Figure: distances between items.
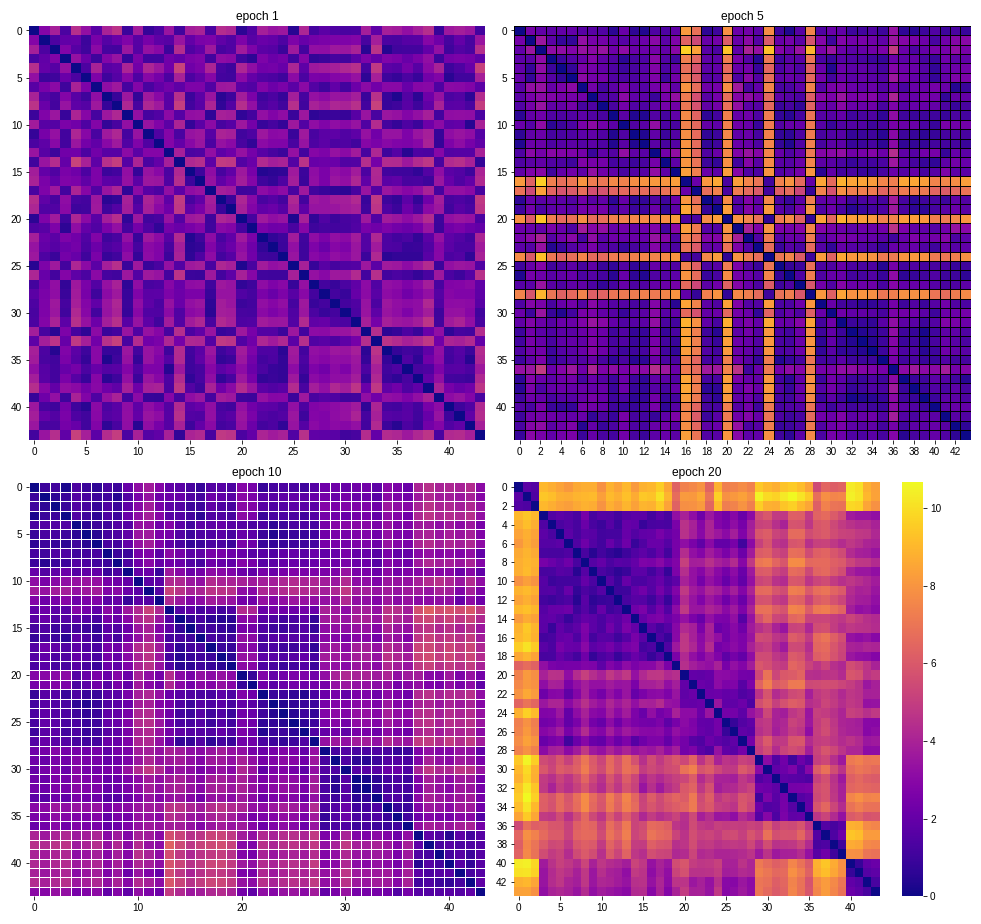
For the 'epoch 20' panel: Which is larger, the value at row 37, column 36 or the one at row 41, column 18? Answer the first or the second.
the second
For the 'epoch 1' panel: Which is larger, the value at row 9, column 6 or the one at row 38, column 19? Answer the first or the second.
the second
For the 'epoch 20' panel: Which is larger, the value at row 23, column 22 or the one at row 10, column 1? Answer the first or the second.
the second
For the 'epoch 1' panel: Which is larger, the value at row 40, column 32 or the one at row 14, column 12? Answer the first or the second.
the second
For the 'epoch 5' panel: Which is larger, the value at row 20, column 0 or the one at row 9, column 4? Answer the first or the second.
the first
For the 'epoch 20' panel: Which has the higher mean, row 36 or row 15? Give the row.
36
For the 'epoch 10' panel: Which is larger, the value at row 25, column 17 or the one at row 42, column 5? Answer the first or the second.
the second
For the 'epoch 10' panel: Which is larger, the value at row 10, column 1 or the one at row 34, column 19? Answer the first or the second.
the second
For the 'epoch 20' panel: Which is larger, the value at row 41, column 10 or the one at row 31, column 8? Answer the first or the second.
the second
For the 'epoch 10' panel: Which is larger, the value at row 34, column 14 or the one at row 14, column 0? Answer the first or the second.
the first
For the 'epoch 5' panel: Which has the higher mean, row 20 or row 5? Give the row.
20
